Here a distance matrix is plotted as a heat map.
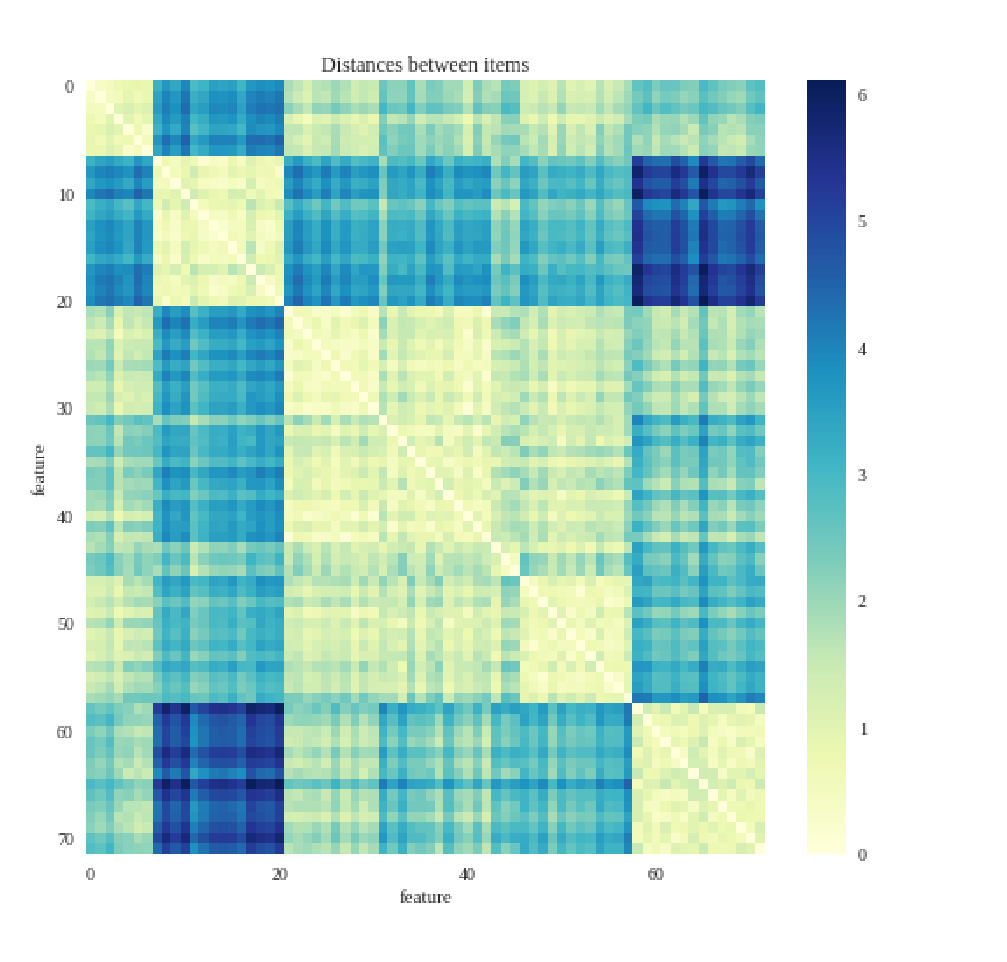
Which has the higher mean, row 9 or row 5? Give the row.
9
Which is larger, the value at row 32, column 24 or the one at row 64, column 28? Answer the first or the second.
the second
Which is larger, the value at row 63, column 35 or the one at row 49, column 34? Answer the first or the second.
the first
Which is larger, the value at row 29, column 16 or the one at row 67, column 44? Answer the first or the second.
the first
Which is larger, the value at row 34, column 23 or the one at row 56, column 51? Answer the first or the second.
the first
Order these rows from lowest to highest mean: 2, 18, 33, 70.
33, 2, 70, 18
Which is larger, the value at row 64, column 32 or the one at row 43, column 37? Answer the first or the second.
the first
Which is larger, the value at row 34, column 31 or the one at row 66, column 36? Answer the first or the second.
the second
